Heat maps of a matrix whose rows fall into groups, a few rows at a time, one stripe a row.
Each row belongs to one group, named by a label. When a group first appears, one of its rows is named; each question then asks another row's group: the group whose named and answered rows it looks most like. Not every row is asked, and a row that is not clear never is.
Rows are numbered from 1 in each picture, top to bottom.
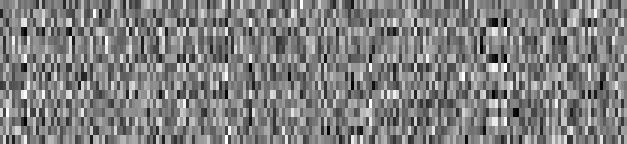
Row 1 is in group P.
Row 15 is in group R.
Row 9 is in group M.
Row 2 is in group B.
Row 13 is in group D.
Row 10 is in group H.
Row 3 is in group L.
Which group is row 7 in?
L
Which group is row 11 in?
L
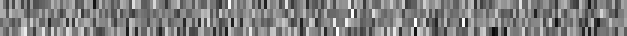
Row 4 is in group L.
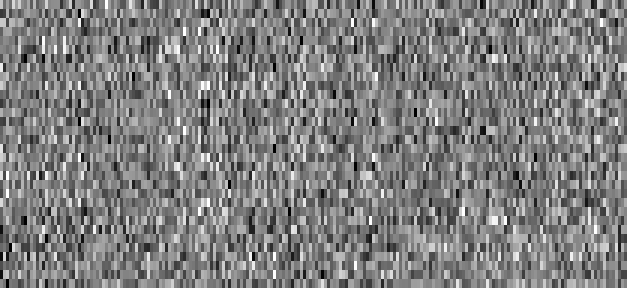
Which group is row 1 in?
R
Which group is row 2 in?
H
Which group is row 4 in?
M
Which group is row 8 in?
D
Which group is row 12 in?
H
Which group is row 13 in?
P
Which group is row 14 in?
H
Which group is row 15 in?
M
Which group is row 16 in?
P
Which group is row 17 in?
D
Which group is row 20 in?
D
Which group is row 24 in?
M
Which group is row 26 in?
B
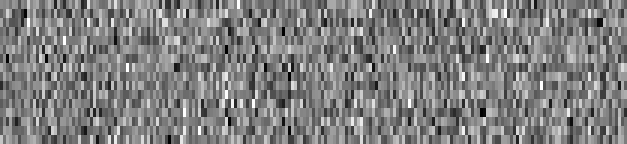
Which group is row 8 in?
D
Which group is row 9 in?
M
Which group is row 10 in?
B
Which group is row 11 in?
M
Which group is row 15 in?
M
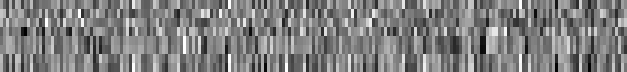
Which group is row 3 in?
D
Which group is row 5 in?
M
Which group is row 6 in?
M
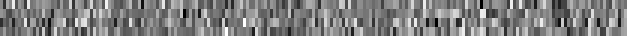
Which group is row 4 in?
M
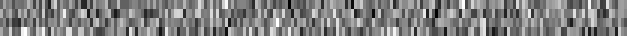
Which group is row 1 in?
M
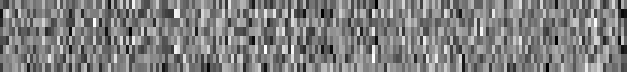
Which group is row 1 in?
B
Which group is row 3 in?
B
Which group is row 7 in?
P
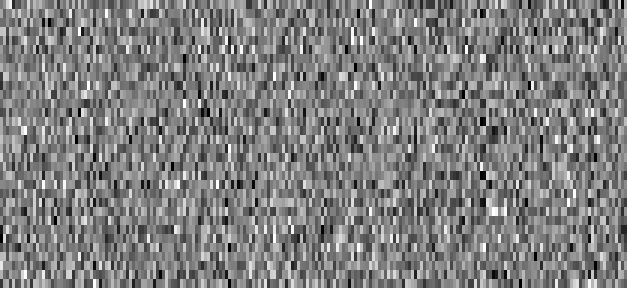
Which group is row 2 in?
R
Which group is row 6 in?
P
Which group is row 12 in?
M
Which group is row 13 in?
H
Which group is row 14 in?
R
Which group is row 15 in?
L
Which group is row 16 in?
P
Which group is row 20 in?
M
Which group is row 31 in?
L
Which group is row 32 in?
B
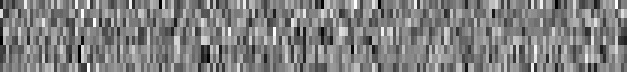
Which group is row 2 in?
D
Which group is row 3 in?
B
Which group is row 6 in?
H
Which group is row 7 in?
H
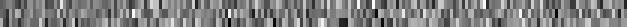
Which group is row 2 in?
B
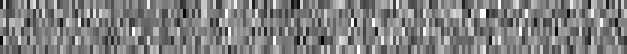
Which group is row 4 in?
B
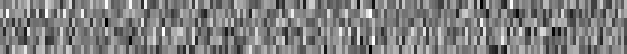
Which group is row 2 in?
D
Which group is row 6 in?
L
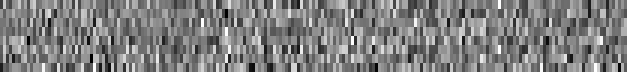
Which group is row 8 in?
B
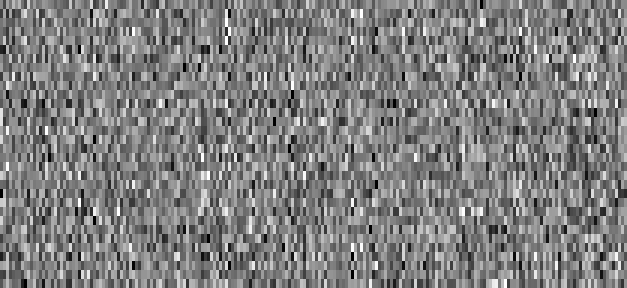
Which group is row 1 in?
R
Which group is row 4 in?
B
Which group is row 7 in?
P
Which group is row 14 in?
D
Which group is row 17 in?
M
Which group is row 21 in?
B
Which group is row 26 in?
L
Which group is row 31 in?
H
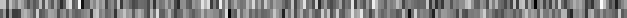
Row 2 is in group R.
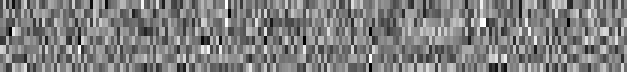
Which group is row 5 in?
H
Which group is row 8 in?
L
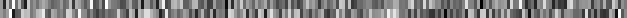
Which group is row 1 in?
R
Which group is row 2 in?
L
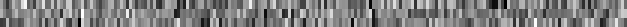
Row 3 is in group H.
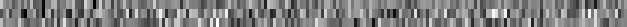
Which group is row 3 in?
P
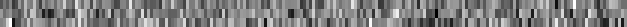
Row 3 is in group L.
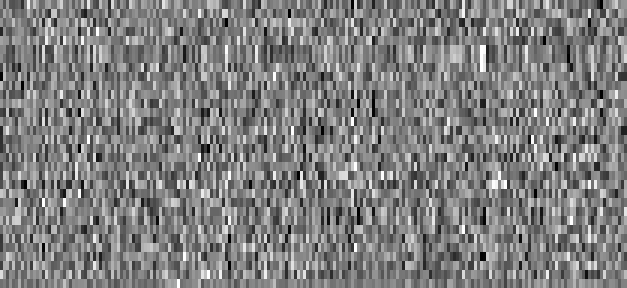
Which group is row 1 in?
H
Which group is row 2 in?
M
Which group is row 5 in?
D
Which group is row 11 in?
H
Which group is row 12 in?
R
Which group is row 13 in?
H
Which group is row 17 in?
H
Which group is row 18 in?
P
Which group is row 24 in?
R
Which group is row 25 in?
R
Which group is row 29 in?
M
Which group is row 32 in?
P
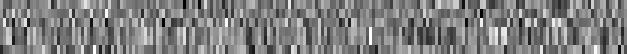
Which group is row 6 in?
B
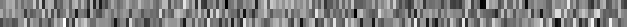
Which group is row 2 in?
P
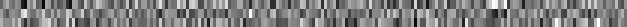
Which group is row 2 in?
L
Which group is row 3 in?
P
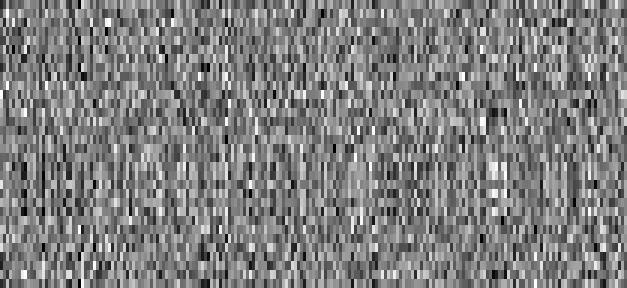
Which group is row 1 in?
H
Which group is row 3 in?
R
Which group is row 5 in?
H
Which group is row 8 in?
H
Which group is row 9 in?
M
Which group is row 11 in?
D
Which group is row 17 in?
P
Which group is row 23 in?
P
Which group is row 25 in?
R
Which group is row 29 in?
H
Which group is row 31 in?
L
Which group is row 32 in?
H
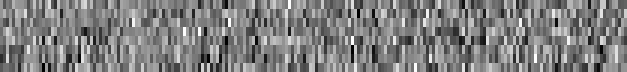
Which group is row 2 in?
R
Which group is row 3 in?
B
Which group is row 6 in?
H
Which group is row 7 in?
H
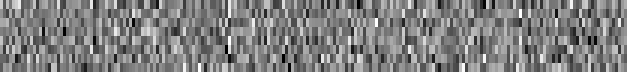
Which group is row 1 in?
R
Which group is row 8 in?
M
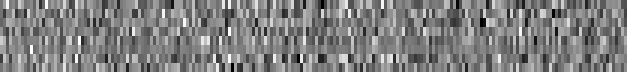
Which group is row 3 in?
M
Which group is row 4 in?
B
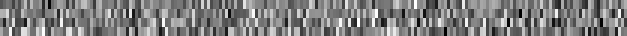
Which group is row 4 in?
L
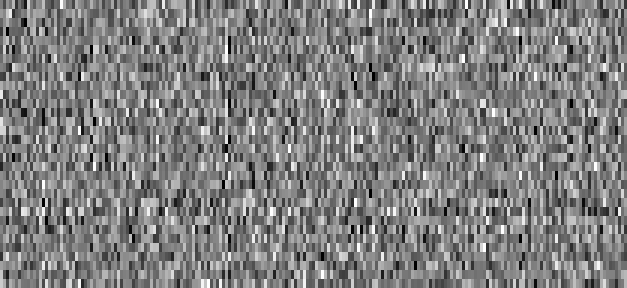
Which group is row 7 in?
M
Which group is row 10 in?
P
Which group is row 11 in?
D
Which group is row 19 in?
B
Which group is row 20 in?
B
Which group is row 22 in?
L
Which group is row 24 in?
L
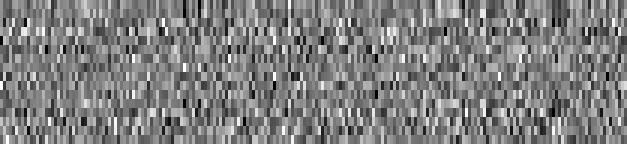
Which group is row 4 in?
L
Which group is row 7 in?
B
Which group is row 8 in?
M
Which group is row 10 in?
D
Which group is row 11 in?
B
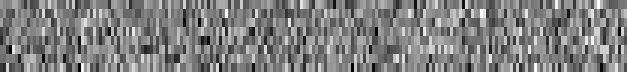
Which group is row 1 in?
P
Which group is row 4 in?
B
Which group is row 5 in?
H
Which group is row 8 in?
H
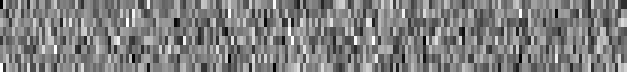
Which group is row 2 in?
B
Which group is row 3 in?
D
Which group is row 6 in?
P
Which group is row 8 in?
D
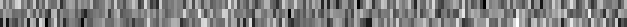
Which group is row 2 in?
M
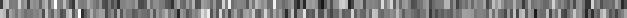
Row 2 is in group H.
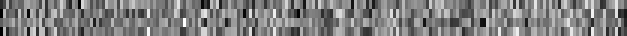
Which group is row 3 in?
M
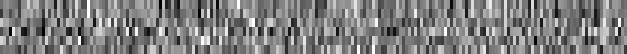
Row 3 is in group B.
